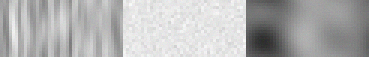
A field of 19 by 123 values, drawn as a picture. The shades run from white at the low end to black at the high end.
It is made of 1 by 3 panels. Panel 1,1: low, streaked downward. Panel 1,2: very low, fine-grained, faint in contrast. Panel 1,3: middling, smooth, strong in contrast.
